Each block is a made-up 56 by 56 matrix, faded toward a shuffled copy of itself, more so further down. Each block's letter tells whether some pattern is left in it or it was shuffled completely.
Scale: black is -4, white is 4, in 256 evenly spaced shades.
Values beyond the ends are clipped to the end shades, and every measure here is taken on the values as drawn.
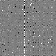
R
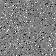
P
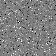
P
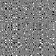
R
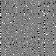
R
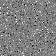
P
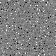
P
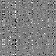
R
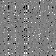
R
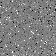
P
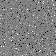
P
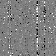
R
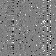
R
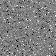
P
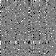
R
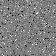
P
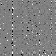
R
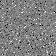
P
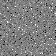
P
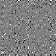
R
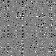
R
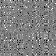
R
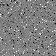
P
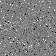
P
